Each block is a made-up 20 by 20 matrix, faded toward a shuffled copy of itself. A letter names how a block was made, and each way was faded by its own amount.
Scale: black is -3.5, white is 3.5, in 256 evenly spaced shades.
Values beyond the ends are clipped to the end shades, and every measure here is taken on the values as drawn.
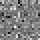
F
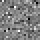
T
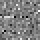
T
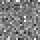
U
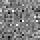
U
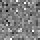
T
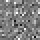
U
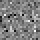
T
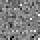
T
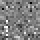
U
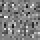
F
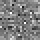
U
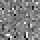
F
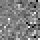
F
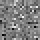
U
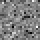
T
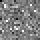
U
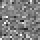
T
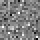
T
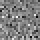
T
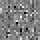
F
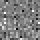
F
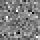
T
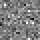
T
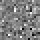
U
